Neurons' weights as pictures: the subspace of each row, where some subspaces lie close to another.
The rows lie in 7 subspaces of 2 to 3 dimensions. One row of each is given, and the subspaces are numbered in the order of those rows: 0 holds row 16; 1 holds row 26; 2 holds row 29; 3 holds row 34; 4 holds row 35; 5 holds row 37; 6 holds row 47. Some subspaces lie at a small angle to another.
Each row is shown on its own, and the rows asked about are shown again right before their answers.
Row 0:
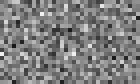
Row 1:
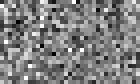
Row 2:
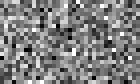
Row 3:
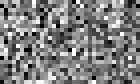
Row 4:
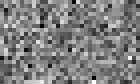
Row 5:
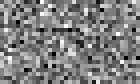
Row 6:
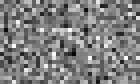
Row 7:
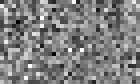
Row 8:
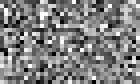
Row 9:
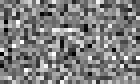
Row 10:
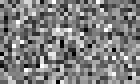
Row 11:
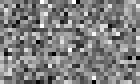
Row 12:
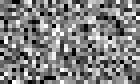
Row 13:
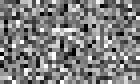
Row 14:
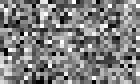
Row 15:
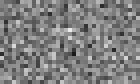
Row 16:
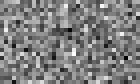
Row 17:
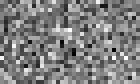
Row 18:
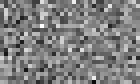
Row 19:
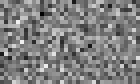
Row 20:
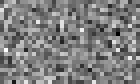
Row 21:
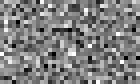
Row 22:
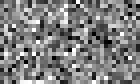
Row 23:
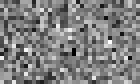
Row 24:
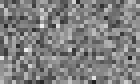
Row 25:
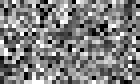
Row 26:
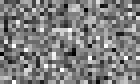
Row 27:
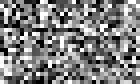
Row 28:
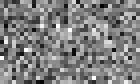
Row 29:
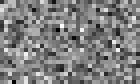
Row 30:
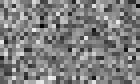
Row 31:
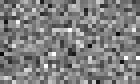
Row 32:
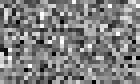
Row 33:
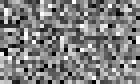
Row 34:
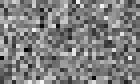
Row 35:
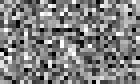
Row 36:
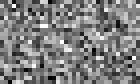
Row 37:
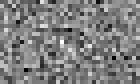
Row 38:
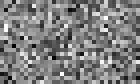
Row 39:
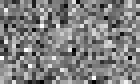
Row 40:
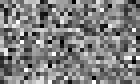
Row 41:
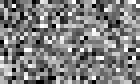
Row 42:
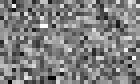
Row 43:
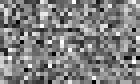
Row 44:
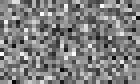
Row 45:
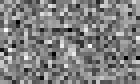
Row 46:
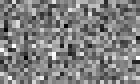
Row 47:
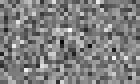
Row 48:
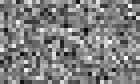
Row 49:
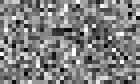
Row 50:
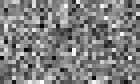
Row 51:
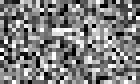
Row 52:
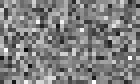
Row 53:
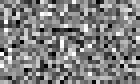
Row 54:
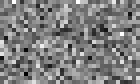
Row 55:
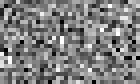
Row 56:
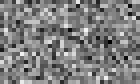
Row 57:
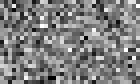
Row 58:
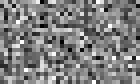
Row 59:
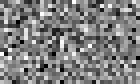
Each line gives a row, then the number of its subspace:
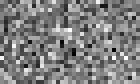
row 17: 5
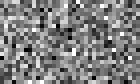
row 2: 3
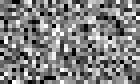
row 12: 6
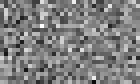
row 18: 5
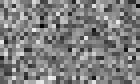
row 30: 6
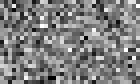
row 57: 6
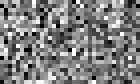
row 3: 2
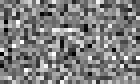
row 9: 3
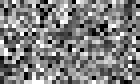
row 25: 4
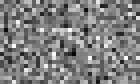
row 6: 1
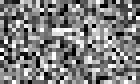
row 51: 4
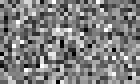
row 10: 6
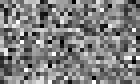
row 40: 0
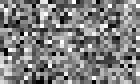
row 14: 4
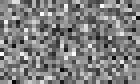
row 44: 5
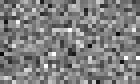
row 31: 1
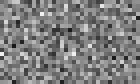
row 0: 5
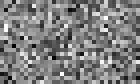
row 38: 4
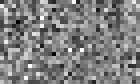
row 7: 2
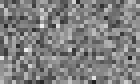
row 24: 3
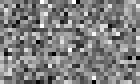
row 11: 1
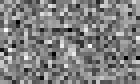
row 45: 4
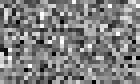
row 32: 2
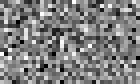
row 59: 6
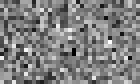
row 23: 2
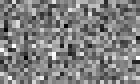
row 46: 4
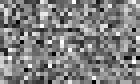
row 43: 0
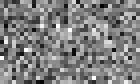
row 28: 5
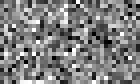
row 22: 1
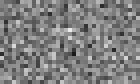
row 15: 3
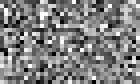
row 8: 3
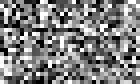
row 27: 0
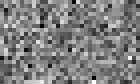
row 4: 0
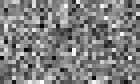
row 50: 0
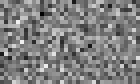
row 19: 6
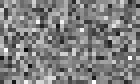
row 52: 2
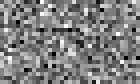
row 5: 1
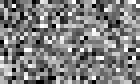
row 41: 6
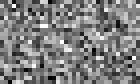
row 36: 5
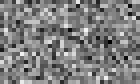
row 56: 1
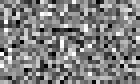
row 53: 3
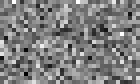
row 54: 4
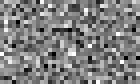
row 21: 1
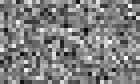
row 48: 1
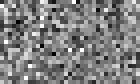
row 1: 2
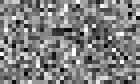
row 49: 4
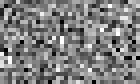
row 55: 2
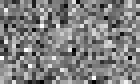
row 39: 0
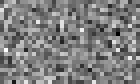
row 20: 2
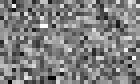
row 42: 6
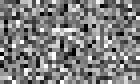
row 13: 3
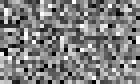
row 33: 5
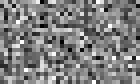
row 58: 5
